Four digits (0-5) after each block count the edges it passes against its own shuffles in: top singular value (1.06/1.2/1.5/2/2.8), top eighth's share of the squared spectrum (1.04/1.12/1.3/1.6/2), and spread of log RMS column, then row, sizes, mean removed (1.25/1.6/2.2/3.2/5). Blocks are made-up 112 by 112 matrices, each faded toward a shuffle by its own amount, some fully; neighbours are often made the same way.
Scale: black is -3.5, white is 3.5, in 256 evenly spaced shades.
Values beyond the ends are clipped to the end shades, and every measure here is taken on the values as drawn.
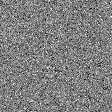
2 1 0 0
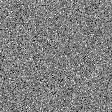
0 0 0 0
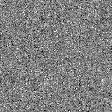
3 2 1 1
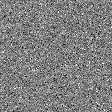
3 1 0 0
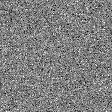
1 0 0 0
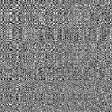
5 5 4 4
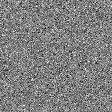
3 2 0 0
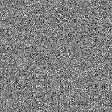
4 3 2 1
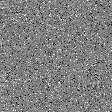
2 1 0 0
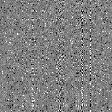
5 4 3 2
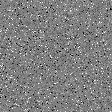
0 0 0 0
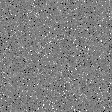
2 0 0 0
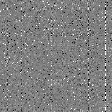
4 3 2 1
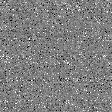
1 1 0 2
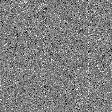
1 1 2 0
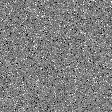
0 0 0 0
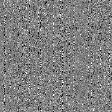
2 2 4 0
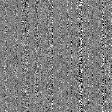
2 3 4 0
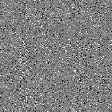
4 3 2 1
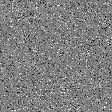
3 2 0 0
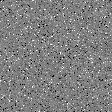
2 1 0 0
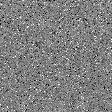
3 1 0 0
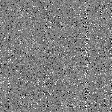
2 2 2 2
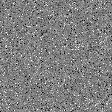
0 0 1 1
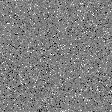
0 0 0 0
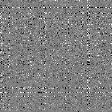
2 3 3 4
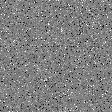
0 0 0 1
